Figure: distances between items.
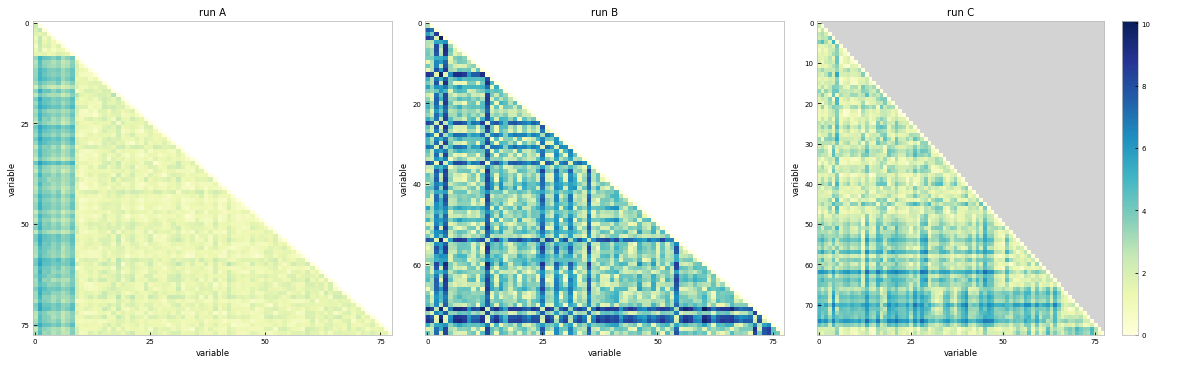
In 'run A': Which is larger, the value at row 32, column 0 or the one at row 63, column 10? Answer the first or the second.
the first
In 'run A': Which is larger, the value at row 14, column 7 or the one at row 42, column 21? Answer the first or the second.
the first
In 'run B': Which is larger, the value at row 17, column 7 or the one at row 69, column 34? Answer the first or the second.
the first
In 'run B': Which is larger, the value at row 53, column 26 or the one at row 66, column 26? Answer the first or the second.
the second
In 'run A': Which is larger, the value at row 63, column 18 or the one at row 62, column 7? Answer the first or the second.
the second
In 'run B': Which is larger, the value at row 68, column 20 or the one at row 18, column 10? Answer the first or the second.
the first
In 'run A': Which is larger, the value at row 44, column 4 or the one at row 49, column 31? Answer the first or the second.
the first
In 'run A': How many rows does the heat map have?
78
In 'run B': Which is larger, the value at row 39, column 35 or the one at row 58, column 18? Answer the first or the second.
the first
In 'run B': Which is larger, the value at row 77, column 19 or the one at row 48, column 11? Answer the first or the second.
the first
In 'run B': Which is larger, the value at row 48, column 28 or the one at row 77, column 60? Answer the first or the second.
the first
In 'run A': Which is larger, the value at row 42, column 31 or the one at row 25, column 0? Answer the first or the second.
the second
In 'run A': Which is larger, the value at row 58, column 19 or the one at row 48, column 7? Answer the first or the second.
the second
